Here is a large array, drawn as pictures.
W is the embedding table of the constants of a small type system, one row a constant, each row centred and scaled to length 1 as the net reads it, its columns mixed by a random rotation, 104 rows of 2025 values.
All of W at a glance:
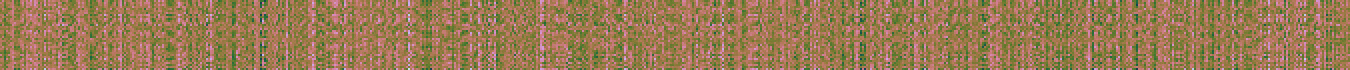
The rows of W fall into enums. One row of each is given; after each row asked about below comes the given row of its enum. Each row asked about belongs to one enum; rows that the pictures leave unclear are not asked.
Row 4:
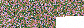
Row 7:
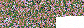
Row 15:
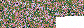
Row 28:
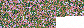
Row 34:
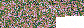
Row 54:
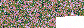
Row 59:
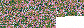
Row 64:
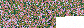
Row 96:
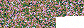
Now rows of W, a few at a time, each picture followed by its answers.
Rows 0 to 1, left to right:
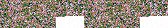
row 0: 96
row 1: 96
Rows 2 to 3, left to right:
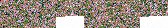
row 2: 54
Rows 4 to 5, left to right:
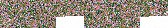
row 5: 28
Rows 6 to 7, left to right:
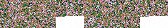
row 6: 96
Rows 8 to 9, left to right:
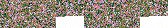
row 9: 28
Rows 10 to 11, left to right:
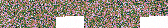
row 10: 4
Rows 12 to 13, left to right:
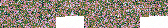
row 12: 54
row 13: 34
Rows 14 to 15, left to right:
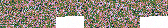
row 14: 59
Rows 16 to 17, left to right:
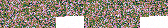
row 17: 34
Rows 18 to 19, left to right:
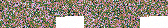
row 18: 15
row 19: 4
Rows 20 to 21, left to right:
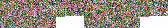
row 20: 34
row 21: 28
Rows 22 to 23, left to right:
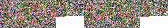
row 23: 28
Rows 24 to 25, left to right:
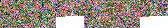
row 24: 54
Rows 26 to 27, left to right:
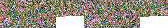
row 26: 7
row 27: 64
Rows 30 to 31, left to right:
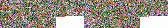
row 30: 28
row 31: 4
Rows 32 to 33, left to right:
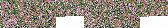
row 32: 64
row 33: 4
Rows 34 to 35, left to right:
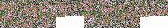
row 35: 7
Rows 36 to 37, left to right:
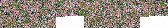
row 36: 54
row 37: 34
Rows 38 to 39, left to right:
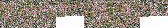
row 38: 34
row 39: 96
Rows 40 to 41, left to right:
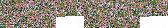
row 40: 59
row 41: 15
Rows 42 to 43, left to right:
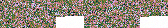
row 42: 15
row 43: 59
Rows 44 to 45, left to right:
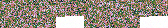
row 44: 34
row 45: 15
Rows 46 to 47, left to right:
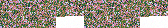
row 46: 28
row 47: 28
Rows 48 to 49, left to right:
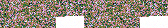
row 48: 96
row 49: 96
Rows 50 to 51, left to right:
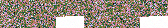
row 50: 4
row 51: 96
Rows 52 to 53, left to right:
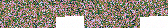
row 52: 34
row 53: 64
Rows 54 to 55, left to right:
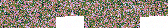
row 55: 34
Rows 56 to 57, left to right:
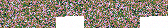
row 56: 96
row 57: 15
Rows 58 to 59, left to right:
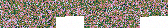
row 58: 64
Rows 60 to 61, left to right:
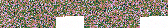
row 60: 4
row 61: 59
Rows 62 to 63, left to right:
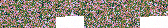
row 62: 54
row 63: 28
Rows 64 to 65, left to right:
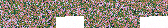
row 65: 15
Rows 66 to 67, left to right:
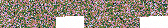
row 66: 4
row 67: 96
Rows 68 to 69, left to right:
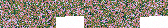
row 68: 64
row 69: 54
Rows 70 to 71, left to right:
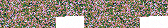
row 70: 96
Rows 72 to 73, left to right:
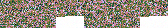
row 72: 59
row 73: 28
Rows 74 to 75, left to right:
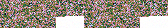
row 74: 96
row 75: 96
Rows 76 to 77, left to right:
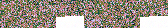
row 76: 34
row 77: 64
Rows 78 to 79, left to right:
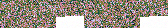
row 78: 34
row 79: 64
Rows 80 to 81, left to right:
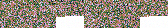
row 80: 34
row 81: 4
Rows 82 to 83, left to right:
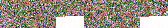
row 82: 4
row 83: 28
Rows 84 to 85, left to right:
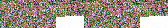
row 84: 34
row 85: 34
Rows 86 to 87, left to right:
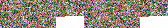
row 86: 28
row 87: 96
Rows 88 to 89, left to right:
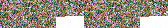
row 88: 28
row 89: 28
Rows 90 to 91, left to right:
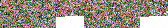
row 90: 54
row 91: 28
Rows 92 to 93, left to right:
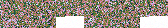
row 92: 64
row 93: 7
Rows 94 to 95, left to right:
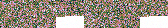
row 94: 34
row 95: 4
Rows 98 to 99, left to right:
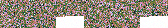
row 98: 4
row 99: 15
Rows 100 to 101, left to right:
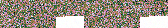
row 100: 4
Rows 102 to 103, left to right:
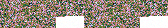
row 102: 96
